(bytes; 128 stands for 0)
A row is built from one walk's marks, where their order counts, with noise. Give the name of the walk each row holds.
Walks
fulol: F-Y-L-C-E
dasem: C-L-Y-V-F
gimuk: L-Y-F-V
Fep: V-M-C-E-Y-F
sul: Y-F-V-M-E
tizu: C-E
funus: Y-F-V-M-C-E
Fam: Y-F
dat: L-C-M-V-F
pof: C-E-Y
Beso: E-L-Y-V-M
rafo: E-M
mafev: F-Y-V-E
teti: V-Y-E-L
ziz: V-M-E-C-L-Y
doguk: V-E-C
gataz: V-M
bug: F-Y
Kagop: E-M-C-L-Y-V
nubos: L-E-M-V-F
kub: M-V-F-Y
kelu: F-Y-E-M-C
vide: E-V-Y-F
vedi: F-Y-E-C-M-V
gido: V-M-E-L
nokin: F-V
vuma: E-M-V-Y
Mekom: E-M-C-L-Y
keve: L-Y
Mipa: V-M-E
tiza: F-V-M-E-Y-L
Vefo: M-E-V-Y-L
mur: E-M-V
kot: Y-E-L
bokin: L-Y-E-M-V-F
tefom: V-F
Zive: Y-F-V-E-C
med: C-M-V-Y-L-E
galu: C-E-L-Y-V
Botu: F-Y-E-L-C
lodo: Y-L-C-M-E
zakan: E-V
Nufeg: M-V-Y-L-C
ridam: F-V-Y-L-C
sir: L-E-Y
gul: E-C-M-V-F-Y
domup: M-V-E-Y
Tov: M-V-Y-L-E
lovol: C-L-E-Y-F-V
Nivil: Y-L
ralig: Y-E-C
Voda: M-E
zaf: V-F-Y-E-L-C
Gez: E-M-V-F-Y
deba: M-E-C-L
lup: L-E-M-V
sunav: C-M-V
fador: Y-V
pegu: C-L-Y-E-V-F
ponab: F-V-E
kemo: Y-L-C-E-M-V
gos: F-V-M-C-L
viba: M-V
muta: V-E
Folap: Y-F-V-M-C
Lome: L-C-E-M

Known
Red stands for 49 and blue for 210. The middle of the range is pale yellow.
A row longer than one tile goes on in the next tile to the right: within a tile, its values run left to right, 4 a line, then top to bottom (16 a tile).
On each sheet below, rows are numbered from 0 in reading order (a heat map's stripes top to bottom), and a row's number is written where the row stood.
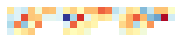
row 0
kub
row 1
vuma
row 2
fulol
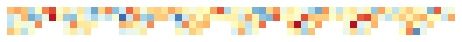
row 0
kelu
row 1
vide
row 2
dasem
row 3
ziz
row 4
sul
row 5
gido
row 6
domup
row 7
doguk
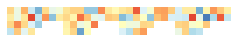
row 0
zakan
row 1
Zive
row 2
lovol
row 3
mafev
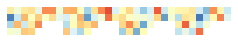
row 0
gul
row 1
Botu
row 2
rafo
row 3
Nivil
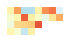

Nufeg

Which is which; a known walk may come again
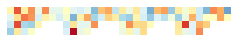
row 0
sir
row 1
Mipa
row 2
vide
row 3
Vefo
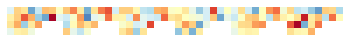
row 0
fulol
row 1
Botu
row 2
Folap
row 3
rafo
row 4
med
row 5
gos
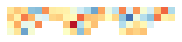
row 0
Zive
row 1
gido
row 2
mur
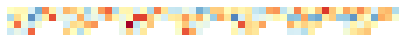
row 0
Nivil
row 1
zaf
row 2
domup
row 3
tizu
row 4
Fep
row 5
Beso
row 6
lup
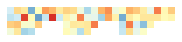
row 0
mafev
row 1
ridam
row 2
pof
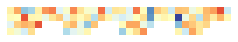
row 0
Nufeg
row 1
Lome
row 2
fador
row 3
Mekom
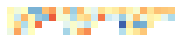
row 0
sul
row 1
nokin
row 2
bug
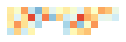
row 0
zakan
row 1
kub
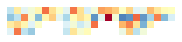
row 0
muta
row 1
lodo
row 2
tefom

